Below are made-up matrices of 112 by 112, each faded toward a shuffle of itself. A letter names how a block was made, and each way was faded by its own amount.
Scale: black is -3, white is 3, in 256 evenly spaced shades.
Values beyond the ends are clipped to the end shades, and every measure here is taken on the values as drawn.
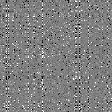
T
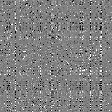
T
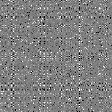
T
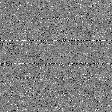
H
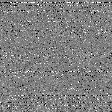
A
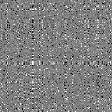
T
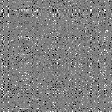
T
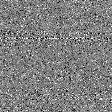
H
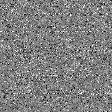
H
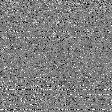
A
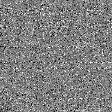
H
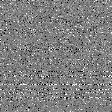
A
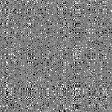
T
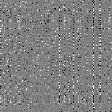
T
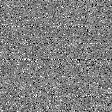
H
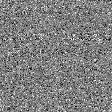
H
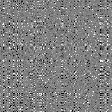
T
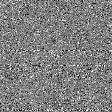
H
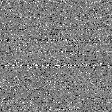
A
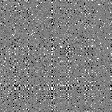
T
